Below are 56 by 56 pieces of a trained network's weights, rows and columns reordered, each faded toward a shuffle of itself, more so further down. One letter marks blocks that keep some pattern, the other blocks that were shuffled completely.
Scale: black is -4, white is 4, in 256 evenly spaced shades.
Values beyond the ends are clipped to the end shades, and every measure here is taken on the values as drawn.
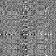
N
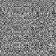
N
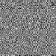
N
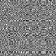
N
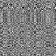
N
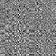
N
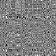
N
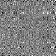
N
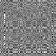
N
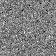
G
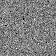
G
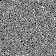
G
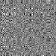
N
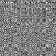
N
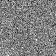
G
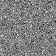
G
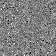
G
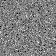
G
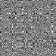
N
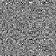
N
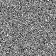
G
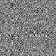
N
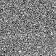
G
